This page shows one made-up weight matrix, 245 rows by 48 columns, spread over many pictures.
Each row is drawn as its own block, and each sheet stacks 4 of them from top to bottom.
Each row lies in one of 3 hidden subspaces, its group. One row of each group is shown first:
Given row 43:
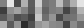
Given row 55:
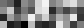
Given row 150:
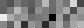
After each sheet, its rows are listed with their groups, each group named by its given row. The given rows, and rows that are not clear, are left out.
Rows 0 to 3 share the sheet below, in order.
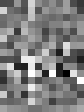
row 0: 43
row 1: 150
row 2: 43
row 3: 43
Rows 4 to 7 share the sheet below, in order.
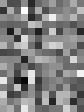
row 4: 43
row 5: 43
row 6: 55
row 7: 43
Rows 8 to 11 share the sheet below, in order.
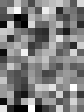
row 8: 150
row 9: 55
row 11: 55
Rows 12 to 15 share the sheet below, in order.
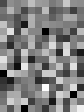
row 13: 150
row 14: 55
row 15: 150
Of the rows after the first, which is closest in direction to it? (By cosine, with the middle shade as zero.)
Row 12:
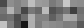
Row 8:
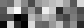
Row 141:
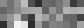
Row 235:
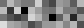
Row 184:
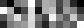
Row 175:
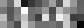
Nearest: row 8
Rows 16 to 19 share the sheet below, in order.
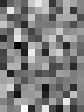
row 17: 150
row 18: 55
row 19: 150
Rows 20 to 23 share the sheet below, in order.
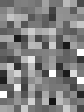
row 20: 150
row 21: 43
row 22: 43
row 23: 43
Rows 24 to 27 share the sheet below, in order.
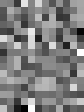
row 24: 43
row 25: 43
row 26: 55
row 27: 55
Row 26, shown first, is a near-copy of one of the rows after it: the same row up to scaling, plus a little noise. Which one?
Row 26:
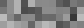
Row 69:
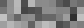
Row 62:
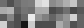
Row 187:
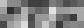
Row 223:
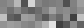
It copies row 69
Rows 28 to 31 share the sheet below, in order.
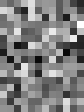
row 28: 43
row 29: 150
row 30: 43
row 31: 150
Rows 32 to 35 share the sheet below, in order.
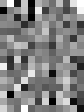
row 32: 43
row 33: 150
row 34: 43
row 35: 43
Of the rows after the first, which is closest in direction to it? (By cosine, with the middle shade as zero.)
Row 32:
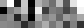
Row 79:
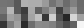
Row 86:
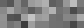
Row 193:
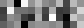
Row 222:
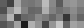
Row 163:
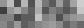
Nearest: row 163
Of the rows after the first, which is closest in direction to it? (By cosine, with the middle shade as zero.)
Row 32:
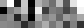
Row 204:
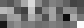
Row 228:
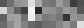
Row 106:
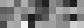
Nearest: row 106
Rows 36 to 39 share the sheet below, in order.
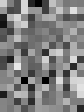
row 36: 55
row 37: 150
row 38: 150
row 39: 43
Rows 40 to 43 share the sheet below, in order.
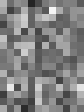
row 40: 55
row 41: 43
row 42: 55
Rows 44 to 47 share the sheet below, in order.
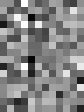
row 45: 55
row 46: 43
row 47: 150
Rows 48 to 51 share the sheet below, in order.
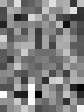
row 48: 150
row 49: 43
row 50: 150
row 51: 43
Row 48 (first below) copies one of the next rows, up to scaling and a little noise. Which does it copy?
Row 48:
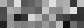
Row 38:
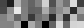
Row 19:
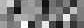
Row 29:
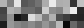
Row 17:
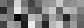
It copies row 29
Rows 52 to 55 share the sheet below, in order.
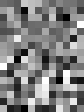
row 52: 43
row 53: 150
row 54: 150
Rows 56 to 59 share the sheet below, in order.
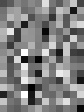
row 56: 150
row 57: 150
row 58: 43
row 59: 43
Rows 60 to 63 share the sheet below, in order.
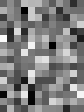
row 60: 43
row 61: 43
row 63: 43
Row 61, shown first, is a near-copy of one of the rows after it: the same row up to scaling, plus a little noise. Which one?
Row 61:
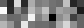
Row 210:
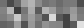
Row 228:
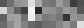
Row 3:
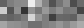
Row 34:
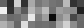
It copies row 34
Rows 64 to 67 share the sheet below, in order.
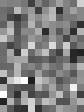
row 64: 150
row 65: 150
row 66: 55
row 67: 55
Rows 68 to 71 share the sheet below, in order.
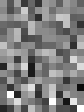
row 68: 43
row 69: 55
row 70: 43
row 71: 43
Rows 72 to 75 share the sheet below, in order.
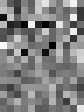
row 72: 55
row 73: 150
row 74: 43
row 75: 43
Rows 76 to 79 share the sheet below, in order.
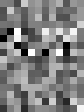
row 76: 43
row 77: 150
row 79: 43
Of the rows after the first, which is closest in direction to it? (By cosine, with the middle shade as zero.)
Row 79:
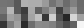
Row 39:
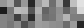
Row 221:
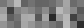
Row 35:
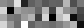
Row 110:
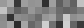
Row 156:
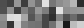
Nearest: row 156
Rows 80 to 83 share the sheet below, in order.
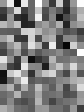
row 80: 43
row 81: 43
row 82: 55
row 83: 43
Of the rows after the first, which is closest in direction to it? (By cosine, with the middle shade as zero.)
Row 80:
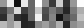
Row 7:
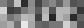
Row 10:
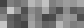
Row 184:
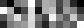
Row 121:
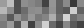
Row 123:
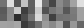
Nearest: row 123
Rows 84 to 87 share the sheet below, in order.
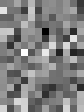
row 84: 43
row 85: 150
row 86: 55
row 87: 150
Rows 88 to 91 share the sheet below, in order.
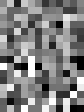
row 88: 150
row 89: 43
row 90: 43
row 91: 150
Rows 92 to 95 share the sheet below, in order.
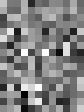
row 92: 55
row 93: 150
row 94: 43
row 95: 43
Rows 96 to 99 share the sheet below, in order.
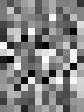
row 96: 43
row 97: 55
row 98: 150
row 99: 43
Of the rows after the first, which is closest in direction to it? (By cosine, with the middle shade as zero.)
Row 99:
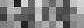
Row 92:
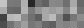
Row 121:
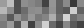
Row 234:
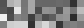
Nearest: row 92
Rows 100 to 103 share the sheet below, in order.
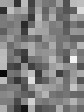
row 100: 43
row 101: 55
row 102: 55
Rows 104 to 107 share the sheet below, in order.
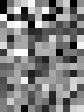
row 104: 55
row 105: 55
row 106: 55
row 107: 150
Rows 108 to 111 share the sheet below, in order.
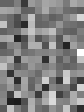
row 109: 43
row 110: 150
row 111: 150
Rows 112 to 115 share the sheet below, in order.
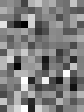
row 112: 55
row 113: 55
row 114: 150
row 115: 55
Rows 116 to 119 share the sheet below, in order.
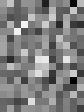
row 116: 150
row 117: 43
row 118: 55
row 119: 150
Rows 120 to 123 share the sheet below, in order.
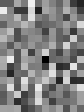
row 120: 43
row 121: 150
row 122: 150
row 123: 43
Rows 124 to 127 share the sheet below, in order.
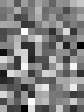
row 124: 43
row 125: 55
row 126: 55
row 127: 55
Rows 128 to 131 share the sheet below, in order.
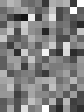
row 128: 150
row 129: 150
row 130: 55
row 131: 150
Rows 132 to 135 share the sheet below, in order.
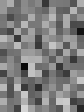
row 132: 150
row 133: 43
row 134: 43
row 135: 43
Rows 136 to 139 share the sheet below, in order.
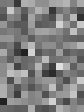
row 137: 55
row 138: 150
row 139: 55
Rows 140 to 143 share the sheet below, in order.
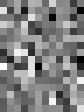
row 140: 43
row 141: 55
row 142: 43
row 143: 43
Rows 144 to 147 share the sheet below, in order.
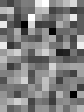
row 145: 55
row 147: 150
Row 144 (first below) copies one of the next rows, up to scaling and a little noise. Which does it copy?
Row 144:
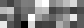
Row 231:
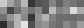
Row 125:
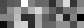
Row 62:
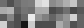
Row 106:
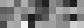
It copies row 62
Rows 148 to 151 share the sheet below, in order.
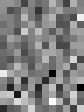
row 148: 55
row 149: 43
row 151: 43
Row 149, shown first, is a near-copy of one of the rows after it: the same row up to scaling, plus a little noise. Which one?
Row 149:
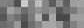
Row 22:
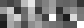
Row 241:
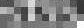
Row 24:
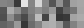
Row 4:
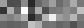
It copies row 24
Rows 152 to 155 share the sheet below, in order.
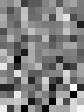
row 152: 43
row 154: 150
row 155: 150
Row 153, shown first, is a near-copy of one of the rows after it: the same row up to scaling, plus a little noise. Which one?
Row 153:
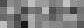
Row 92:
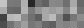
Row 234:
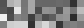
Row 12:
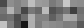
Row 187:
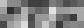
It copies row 12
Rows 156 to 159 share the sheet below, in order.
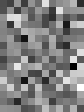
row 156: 150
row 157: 43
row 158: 150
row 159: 43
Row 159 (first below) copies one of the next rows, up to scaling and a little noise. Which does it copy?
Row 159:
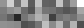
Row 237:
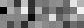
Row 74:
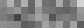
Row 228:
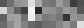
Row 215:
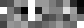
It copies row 74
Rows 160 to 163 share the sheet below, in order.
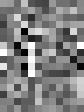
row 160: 55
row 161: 55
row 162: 43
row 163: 43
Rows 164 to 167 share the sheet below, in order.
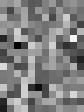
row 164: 43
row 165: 150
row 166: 43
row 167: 55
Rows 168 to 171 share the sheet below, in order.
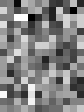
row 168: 150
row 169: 55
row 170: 150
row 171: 43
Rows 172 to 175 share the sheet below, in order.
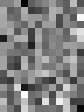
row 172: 55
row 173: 43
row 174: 55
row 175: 43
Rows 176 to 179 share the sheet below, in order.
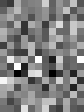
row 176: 150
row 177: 55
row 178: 43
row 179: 150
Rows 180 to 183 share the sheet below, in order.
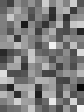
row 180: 150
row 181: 43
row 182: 55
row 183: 43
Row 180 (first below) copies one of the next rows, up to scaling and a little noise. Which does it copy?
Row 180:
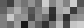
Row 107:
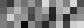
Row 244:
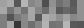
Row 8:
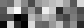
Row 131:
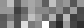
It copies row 107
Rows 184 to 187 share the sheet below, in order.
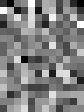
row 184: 43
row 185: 43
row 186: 43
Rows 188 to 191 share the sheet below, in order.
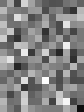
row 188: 150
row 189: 150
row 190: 150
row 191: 43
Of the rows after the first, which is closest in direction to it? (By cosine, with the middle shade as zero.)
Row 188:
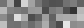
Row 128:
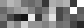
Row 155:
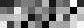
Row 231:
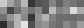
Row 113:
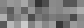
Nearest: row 155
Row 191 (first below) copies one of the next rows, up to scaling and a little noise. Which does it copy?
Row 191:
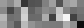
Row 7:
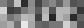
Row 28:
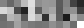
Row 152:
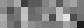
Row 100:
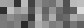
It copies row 152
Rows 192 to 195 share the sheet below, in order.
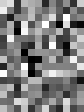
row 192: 150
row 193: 43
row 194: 43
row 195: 150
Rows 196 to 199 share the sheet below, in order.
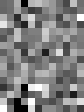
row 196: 55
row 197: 150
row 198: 55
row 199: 55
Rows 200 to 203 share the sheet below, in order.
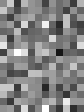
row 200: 150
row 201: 55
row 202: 150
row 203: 150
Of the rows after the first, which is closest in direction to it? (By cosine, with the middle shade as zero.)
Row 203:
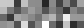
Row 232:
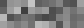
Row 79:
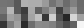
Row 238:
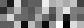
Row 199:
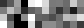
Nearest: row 232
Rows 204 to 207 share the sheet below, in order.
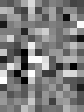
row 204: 43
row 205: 55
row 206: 55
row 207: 43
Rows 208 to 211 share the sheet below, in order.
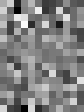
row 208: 150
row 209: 43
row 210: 43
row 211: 55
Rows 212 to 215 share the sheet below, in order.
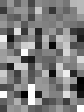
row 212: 43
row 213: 43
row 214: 43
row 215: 43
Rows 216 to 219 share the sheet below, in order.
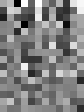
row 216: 43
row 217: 43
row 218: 43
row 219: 43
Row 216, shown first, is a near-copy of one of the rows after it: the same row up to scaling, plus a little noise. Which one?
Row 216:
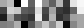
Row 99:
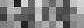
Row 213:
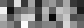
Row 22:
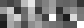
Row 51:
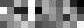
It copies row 99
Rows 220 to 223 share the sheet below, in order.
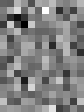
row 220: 150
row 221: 43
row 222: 150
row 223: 55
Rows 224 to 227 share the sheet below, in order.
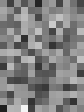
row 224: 43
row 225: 43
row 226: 55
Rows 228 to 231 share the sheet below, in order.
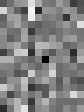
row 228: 43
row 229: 55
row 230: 150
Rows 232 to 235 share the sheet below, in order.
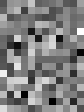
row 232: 55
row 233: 150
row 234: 55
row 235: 43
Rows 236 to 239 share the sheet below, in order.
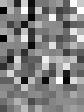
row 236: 43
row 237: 43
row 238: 150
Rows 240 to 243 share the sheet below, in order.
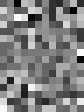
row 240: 150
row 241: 43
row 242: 150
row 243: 55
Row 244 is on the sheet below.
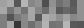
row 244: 150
